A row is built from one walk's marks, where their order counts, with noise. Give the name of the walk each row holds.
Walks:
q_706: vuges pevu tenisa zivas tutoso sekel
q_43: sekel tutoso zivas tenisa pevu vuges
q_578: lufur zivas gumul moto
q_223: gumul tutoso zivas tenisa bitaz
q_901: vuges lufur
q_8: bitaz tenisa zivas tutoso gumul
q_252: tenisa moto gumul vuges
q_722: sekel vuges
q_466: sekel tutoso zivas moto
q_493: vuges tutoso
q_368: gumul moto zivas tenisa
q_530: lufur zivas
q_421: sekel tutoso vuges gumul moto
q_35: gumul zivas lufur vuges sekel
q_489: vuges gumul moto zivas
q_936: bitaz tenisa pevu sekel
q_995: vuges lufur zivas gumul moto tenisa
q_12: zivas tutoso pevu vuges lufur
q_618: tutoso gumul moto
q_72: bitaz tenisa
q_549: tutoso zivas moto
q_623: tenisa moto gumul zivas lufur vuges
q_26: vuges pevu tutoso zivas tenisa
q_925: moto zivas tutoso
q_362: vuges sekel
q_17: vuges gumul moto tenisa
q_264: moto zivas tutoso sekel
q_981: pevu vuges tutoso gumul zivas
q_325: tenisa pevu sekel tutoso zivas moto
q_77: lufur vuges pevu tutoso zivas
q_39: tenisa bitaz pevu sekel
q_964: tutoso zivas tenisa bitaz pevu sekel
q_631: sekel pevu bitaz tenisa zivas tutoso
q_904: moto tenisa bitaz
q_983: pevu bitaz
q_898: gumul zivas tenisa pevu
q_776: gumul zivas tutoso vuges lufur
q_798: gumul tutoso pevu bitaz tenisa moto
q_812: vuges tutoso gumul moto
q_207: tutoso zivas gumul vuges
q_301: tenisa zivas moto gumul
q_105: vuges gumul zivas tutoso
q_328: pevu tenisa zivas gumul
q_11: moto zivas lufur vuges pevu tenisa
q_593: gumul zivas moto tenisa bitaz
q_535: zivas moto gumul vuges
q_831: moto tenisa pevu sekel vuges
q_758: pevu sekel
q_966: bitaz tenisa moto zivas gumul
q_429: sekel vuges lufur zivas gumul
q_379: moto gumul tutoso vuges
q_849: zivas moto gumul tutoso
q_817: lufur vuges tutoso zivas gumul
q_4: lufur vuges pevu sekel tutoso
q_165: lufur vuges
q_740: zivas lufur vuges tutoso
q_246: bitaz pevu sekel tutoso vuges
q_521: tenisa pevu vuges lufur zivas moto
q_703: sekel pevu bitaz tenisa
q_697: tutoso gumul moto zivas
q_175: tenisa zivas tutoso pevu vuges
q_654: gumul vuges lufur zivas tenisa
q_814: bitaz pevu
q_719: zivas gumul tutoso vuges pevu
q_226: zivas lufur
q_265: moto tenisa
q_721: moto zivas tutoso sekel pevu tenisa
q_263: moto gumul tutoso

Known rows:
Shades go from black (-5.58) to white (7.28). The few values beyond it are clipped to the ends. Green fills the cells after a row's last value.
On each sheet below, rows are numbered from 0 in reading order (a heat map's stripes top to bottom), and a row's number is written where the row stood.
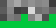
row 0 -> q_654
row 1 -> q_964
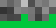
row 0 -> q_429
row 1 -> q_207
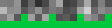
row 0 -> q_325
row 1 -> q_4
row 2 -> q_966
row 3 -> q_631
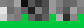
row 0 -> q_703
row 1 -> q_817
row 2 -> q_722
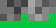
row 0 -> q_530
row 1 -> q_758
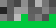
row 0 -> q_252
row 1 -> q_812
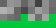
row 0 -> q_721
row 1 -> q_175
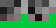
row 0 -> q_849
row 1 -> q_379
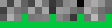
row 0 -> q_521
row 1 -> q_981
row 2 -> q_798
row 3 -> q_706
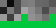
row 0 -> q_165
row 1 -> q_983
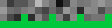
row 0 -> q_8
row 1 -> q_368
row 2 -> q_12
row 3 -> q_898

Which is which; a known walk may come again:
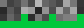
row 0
q_578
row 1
q_697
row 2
q_981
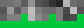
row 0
q_265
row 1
q_936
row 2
q_421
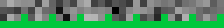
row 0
q_995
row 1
q_521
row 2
q_379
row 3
q_39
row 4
q_535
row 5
q_223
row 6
q_831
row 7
q_362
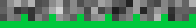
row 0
q_654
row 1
q_301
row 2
q_631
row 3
q_11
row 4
q_849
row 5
q_252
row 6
q_35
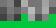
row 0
q_264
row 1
q_43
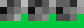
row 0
q_623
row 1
q_740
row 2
q_263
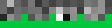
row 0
q_489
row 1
q_530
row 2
q_246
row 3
q_325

